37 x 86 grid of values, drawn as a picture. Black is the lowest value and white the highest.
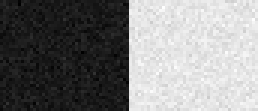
The table splits into one row of 2 panels. Panel 1,1: very low, fine-grained, faint in contrast. Panel 1,2: very high, fine-grained, faint in contrast.
